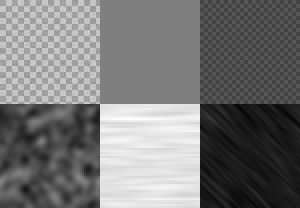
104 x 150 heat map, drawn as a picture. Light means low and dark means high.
It is made of 2 by 3 panels. Panel 1,1: low, checkered. Panel 1,2: middling, flat. Panel 1,3: high, checkered, faint in contrast. Panel 2,1: high, blotchy. Panel 2,2: very low, streaked across, faint in contrast. Panel 2,3: very high, slanting down to the right, faint in contrast.
